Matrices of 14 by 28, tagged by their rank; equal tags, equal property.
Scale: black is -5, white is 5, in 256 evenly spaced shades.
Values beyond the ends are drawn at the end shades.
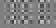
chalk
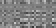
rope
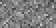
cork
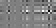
chalk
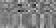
rope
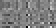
rope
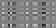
chalk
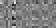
rope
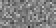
cork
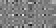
rope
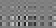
chalk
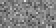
cork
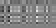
chalk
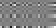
chalk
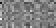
rope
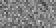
cork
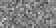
cork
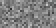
cork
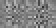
rope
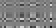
chalk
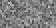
cork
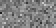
cork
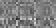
rope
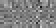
rope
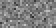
cork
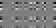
chalk
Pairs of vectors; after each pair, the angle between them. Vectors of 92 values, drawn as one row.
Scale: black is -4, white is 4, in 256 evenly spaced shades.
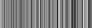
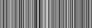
orthogonal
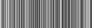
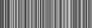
partly opposed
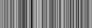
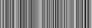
partly aligned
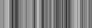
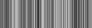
nearly opposite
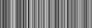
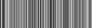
orthogonal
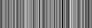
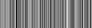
orthogonal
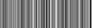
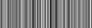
nearly opposite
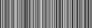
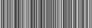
nearly opposite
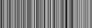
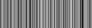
orthogonal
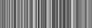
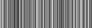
orthogonal
